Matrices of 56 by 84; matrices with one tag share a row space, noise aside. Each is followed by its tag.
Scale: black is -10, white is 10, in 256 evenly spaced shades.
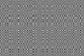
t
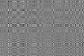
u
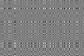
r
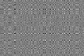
r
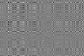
u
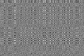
r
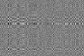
u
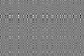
t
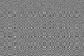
r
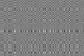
r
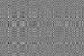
u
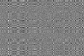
u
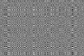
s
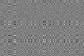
r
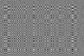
s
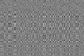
r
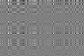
u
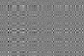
u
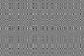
t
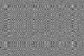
s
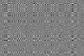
s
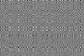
t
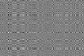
u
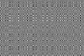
t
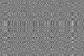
s
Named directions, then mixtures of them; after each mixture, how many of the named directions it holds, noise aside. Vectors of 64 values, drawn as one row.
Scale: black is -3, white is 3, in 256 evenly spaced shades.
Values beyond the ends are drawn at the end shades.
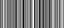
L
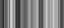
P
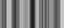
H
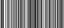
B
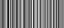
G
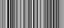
two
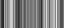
two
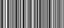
three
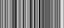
two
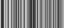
three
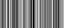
two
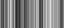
one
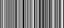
one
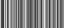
one
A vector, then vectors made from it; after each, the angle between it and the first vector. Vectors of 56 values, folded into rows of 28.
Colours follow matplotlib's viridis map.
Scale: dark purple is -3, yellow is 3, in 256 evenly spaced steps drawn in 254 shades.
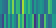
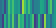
nearly parallel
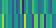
nearly opposite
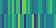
nearly parallel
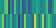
nearly opposite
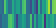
orthogonal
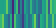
partly opposed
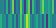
orthogonal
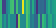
partly aligned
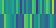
orthogonal
